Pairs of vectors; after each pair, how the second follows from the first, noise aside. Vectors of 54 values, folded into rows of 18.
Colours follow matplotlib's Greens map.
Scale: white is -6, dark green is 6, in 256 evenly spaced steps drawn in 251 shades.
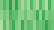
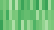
negated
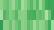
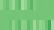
partly zeroed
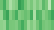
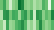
scaled up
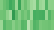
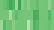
partly zeroed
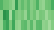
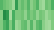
copied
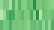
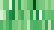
scaled up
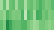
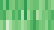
negated
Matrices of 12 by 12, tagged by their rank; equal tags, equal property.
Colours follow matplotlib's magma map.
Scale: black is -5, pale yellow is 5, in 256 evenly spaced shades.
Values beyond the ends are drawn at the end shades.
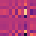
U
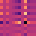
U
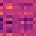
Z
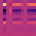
U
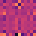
Z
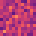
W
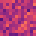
W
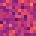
W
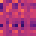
Z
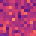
W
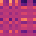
U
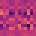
Z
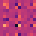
Z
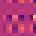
U
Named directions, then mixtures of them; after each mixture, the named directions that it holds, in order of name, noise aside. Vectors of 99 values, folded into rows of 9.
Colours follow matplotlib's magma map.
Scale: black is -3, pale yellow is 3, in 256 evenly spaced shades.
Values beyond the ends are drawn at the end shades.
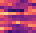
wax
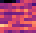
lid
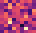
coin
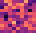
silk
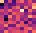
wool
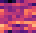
lid, wax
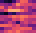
lid, wax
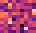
coin, wax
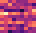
coin, wax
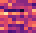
coin, wax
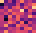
wool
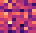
coin, wax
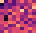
wool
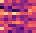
wax, wool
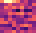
lid, silk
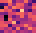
silk, wool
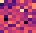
wool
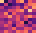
silk, wool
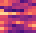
wax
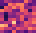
lid, silk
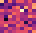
wool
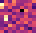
silk, wool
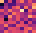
wool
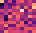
wool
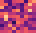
silk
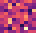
coin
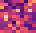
silk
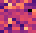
coin, silk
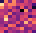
wool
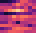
lid, wax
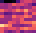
lid
